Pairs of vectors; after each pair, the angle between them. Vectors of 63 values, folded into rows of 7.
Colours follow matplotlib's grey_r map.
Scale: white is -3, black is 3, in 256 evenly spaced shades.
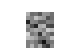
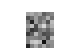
orthogonal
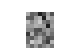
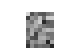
partly aligned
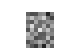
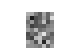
partly opposed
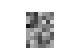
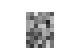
orthogonal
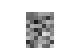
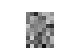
orthogonal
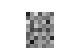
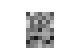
partly aligned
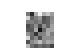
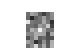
partly opposed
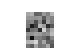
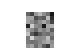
partly opposed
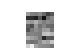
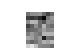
nearly parallel
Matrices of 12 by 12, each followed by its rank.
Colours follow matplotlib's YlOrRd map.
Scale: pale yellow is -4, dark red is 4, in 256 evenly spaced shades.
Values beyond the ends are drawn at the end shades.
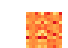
two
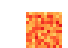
full rank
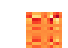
one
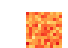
full rank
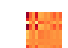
one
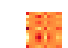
one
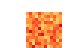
full rank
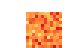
full rank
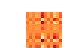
one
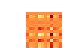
one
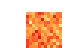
full rank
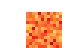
full rank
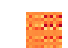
one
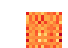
two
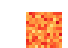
full rank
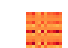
one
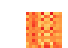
two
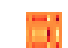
one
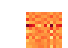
two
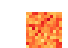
full rank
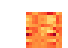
two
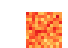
full rank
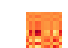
one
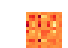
two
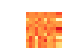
two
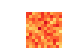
full rank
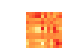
two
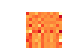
two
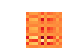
one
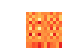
two
